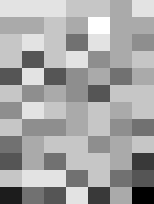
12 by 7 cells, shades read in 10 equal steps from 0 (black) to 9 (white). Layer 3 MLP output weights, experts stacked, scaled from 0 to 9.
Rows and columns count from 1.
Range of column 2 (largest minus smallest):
5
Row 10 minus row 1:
-5 -2 -4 0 0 0 -6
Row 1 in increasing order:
6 7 7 8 8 8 8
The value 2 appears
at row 10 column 7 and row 12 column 5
